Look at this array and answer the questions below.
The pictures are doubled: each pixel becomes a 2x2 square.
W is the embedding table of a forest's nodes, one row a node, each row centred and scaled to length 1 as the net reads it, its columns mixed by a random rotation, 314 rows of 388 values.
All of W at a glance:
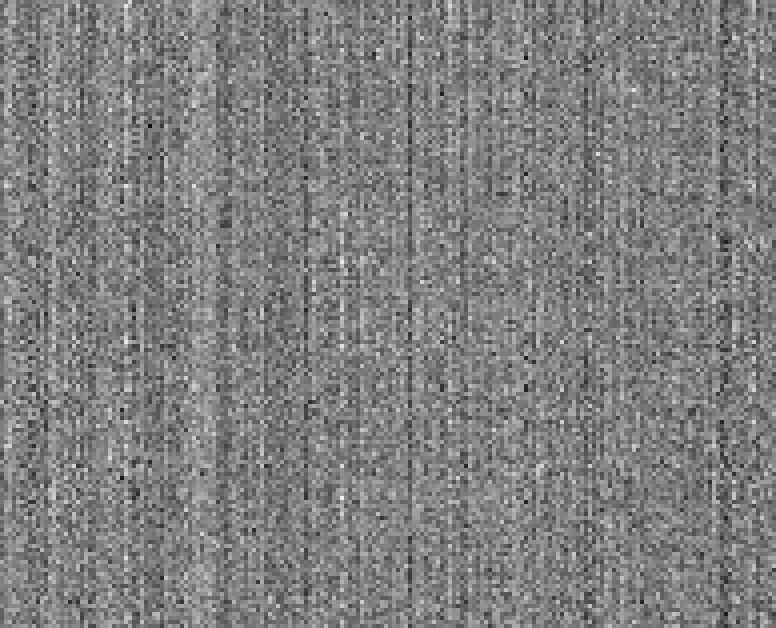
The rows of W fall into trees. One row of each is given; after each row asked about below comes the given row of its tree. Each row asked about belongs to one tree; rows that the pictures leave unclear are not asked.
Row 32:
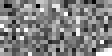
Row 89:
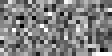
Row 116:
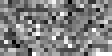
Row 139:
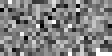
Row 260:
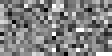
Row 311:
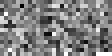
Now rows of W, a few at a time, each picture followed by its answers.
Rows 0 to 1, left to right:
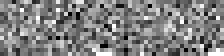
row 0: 139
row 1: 32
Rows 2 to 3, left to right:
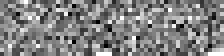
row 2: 139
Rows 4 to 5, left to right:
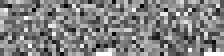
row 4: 32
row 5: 89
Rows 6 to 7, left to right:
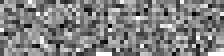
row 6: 260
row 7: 32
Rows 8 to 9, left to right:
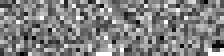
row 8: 32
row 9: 139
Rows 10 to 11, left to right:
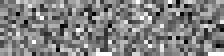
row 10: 260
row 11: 139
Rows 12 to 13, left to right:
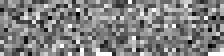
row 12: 139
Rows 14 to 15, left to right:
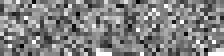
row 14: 139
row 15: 32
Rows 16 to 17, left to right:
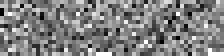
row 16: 311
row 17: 139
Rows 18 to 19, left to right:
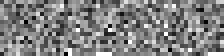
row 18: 260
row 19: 260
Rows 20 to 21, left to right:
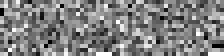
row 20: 311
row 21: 139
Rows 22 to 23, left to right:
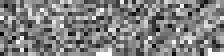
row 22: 32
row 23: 139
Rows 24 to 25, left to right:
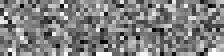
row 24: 311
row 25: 32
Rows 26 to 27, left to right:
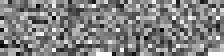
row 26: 116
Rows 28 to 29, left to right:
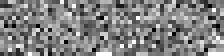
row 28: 32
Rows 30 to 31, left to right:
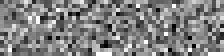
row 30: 139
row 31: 260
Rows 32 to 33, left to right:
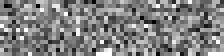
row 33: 116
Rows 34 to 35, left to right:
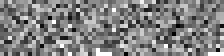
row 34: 139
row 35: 260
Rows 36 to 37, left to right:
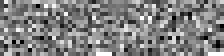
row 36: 116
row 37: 139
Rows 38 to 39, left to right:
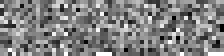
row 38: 311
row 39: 139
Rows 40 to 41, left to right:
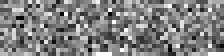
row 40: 89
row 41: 311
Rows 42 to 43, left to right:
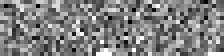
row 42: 32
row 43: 116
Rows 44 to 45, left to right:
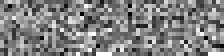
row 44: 32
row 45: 139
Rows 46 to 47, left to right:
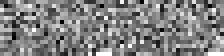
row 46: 32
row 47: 32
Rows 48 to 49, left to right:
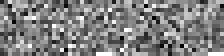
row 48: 32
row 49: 311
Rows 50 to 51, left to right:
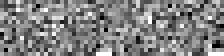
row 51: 139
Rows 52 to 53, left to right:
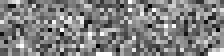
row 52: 32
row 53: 32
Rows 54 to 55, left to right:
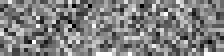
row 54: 139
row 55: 89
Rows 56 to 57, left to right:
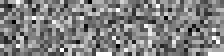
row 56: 32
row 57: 116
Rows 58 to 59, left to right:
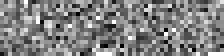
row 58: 139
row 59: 311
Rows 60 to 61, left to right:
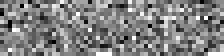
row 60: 311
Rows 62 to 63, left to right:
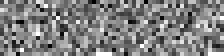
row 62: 116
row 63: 139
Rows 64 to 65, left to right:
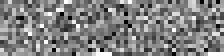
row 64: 89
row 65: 32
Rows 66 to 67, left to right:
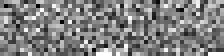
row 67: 311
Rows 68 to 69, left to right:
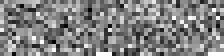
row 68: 260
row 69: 32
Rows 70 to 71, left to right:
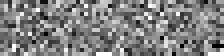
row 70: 311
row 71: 139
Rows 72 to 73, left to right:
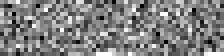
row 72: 32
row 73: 89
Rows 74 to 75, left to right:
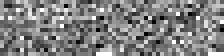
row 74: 32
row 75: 139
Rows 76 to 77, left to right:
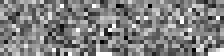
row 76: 260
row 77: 32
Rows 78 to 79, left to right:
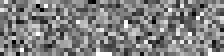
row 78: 116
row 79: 139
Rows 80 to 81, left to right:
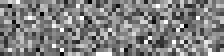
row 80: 32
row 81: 139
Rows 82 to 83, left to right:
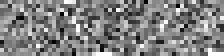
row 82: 89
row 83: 139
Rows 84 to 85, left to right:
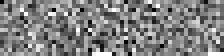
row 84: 89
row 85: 116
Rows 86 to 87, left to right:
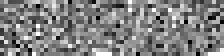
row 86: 116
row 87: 32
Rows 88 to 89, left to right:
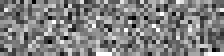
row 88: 139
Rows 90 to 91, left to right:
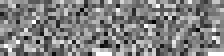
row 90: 139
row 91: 116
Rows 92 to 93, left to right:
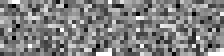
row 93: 32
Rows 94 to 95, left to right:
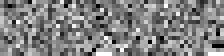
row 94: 32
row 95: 139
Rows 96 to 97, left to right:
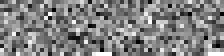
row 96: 89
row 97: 139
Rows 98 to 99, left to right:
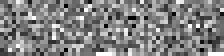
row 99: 89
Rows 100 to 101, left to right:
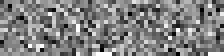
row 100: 89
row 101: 260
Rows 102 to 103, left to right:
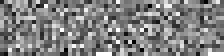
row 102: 32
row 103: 116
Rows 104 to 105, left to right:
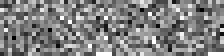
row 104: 32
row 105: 260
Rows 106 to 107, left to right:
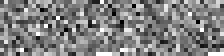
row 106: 116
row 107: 311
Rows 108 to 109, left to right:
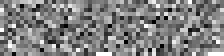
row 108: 260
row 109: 116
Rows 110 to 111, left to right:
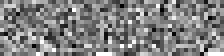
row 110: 260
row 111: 32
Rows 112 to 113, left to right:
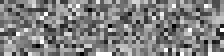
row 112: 260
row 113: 260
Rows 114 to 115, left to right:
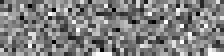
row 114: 89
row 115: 139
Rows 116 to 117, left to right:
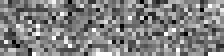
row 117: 311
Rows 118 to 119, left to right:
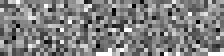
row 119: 311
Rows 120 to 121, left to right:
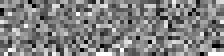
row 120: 311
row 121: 139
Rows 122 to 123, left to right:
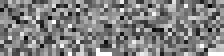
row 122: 139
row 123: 32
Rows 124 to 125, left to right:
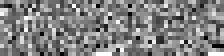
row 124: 32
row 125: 139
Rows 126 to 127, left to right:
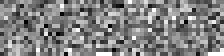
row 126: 260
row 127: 32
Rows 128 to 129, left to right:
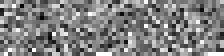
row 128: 311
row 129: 260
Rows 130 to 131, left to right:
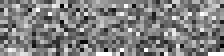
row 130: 311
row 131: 311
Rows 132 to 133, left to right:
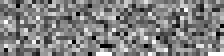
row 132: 139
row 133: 260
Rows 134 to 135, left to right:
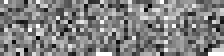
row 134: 116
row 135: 32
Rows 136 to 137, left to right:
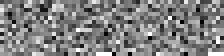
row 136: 260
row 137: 116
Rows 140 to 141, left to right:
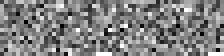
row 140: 260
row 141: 260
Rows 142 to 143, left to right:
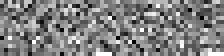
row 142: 139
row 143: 116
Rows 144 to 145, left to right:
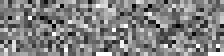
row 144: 311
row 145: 260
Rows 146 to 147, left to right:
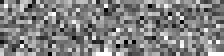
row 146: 89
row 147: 116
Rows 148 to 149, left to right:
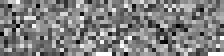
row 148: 32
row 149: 260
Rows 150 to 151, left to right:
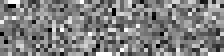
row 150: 32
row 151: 311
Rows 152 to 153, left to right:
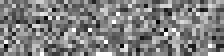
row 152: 116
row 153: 311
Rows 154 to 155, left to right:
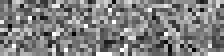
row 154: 311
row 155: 311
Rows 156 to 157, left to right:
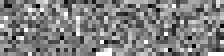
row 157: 260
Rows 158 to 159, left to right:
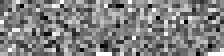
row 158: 311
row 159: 32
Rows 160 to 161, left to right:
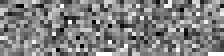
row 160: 260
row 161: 311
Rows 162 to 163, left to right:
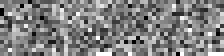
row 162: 311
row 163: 260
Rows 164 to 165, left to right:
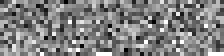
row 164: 260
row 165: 139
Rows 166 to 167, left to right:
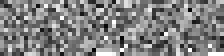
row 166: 32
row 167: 311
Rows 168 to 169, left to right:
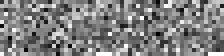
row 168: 311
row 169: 311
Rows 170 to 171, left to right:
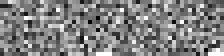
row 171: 32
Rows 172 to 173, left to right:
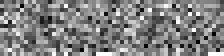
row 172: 311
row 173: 311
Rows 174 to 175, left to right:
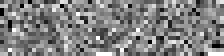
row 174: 311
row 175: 139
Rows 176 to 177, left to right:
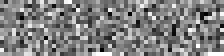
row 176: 89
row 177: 260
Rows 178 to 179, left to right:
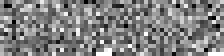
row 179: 32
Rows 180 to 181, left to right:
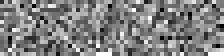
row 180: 311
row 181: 139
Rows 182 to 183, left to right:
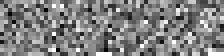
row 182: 260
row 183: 139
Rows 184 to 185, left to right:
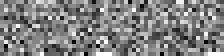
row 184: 116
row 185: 89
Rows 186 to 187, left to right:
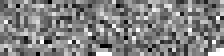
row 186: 139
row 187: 32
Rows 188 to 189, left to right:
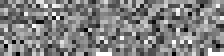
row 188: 116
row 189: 139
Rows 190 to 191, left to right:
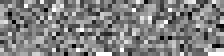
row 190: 260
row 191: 139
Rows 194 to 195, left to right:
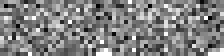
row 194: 32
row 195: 32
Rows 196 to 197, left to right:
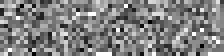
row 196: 311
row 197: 116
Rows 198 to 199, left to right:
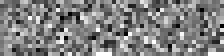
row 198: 139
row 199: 260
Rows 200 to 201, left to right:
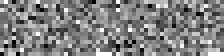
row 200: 116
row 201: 116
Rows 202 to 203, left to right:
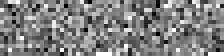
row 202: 32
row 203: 311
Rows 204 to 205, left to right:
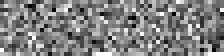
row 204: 89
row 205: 89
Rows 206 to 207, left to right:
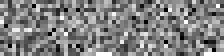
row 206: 311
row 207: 89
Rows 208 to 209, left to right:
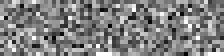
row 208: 260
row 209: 89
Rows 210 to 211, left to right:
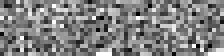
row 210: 32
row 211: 32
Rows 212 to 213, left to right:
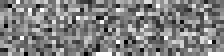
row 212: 32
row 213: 116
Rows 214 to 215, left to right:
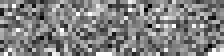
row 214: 311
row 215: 32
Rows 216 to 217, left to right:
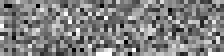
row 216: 32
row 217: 116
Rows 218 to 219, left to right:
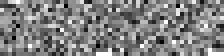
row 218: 32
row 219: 139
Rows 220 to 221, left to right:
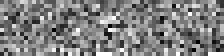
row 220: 260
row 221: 311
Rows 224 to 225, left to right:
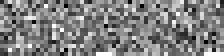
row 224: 32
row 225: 89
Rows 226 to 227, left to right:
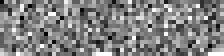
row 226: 89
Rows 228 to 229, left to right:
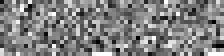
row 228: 89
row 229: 139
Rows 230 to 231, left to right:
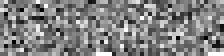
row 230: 116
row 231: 139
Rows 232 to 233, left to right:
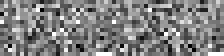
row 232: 311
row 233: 311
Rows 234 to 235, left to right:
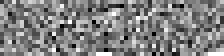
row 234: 260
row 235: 32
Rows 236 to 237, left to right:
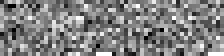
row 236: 32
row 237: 32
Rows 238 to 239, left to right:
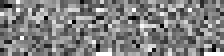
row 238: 32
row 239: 89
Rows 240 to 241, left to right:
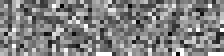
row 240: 311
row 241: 260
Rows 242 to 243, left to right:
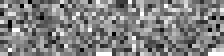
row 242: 311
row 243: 32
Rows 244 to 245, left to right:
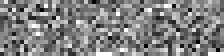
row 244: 116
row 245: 311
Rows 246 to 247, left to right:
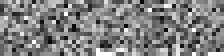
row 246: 139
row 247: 311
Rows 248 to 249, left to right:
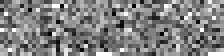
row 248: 311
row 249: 311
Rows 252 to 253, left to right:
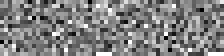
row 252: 311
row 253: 260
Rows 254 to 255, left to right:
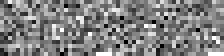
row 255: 116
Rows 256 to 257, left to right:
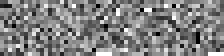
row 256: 32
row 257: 311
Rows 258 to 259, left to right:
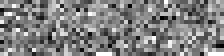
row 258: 311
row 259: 139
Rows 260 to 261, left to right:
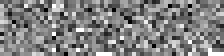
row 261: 139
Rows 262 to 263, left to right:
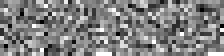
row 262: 116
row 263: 260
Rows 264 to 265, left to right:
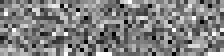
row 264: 311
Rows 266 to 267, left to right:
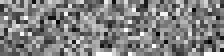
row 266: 139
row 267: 89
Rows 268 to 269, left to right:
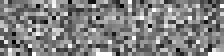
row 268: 116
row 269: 32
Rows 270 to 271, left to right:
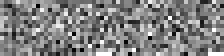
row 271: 116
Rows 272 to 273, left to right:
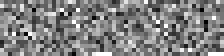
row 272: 89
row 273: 260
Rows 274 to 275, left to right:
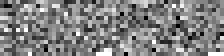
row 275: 260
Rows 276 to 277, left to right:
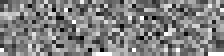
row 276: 89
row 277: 311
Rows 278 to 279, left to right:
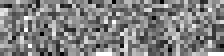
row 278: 32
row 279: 311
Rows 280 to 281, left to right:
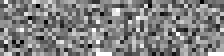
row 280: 116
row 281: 32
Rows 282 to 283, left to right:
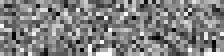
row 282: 32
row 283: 89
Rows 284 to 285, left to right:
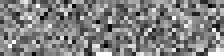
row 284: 139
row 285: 32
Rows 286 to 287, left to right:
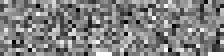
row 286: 116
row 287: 260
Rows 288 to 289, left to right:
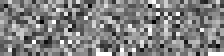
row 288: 139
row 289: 116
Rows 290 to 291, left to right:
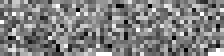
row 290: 311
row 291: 32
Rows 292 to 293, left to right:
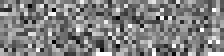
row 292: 89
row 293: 116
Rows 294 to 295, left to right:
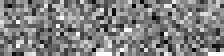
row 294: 32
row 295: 311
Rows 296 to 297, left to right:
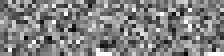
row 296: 139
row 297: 89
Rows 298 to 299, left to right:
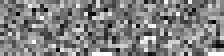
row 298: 260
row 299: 139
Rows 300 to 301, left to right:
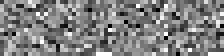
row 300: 260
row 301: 260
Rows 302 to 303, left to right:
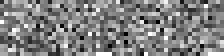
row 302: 311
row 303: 116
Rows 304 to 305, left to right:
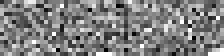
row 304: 260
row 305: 32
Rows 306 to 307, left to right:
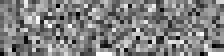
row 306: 139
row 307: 139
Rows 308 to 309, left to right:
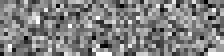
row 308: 139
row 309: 32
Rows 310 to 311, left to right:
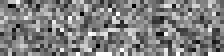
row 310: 32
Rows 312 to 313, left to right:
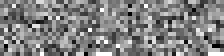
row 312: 116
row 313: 139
